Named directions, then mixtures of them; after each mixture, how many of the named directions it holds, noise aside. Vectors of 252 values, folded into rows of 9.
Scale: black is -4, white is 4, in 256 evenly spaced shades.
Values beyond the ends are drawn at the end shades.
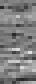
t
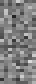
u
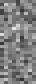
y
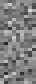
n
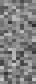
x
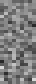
one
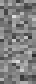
two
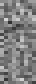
three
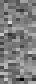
three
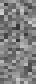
three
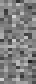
one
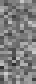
one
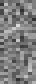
two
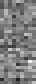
two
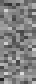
three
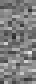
two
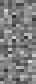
one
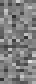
one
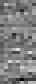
two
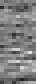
one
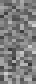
one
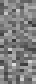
two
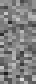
two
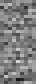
two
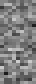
three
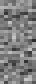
three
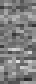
two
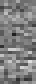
three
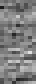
one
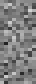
one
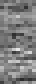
one
